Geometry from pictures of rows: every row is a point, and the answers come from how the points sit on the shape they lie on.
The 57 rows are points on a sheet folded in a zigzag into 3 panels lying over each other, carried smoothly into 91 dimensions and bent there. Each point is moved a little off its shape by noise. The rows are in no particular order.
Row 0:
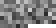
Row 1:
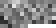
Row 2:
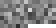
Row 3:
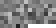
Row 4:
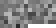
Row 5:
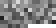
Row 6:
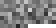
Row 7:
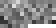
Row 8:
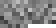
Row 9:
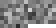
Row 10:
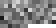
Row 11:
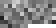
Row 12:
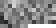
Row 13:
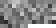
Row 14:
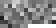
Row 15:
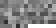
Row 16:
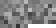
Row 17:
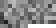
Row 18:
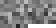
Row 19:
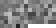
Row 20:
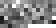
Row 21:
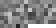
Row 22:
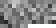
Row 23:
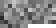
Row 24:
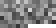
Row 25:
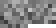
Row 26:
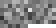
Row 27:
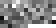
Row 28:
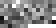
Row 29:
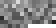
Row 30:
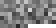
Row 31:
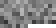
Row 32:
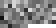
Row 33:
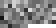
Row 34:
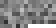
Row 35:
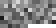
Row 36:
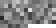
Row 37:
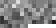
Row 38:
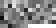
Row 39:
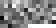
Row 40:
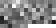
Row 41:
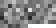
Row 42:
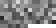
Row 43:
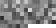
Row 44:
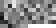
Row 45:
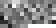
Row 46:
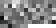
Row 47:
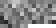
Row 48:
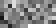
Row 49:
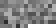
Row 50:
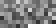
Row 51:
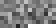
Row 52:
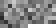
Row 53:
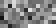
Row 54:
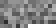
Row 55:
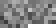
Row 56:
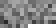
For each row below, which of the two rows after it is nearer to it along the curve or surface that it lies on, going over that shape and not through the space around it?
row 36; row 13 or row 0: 0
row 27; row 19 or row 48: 48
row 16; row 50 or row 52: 52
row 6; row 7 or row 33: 33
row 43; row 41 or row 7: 41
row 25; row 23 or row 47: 23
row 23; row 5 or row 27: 27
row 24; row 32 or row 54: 32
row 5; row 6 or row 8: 6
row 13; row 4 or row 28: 28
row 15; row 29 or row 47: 47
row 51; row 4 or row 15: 4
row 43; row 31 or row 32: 32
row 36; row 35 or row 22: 35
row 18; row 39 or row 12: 39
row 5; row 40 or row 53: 53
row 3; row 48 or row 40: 48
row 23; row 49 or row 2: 2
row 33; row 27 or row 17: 27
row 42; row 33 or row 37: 33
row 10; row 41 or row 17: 41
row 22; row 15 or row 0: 15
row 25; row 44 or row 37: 44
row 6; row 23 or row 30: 30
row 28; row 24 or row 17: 17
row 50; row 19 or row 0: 0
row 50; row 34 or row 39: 39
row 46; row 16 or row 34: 16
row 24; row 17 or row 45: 45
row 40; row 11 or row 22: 22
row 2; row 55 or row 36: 36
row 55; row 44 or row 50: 44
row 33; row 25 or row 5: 5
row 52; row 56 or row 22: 22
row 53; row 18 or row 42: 42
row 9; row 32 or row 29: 32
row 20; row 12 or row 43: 12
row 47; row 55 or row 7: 7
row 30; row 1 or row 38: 38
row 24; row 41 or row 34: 41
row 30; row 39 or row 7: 39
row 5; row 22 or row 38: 38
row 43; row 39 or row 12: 39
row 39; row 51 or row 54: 51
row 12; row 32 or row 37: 37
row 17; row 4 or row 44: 44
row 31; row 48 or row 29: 48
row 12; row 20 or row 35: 20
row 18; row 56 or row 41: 41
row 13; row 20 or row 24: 20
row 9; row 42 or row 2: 2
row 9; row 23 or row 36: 36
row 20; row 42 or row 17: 17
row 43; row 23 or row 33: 33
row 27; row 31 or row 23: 23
